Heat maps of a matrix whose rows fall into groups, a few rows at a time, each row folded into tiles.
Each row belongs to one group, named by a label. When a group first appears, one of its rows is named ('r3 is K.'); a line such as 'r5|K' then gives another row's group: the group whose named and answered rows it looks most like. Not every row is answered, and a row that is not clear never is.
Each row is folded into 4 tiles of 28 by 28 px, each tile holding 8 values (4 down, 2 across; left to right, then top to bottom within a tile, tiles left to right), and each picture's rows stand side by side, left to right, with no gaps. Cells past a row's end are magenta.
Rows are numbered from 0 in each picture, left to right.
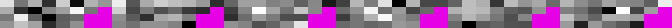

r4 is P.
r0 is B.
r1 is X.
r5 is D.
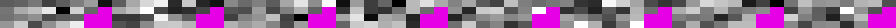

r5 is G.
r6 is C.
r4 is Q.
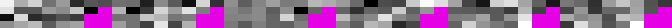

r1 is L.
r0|B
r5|G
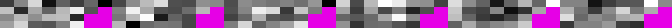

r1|P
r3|X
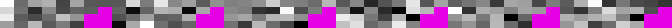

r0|X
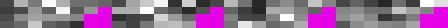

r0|D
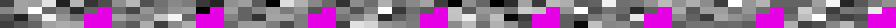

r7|P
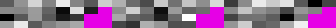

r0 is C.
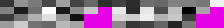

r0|Q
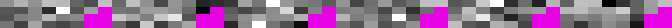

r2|D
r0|D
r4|P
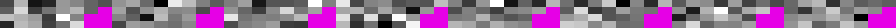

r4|P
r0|G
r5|P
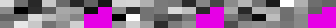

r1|B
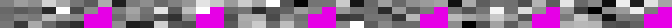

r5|B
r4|L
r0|D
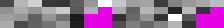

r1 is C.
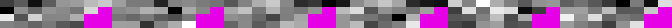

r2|C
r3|C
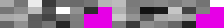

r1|D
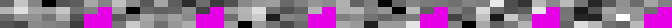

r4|P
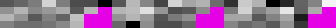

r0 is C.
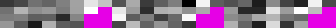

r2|L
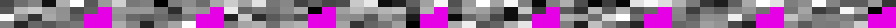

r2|B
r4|C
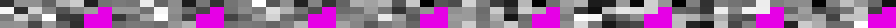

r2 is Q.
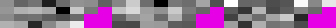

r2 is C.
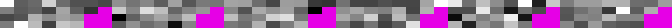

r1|Q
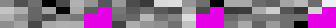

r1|G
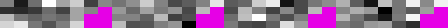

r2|P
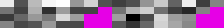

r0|X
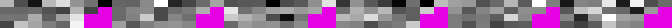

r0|G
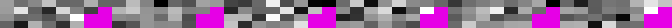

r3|Q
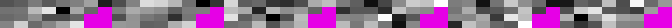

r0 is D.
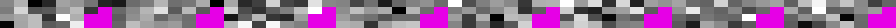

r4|X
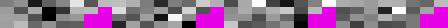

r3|D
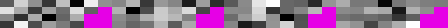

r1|L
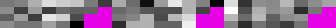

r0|X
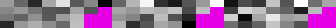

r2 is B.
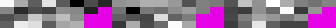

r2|D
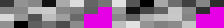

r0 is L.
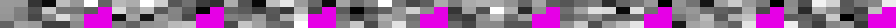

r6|G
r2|G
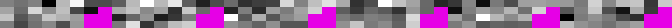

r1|C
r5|C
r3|G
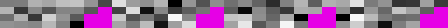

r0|X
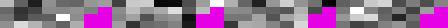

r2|G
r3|P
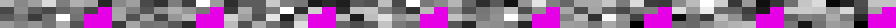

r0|X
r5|X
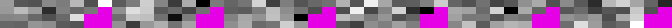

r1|P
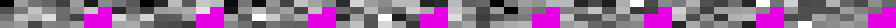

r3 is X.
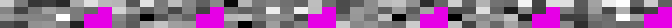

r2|L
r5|X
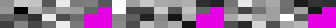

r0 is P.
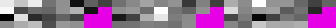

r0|B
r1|Q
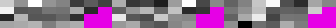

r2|P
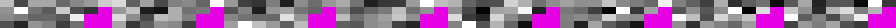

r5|D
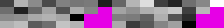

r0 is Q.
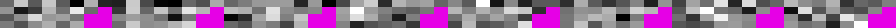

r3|P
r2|Q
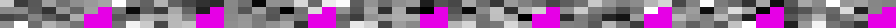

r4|Q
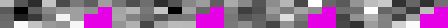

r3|P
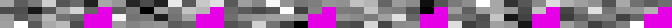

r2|D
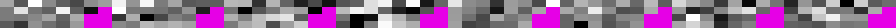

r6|B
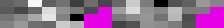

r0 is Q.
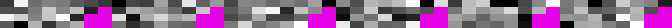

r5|G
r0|L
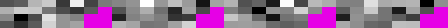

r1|C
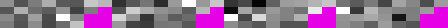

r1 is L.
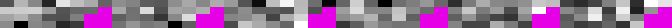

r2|G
